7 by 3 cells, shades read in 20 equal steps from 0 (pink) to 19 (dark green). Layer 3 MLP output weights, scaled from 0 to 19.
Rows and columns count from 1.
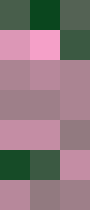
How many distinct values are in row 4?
2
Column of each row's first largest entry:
2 3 1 1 3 1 2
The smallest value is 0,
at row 2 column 2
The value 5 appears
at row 3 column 2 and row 7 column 1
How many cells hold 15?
2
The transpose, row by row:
14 2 6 7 4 18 5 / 19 0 5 7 4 15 8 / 13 15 6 6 8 4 7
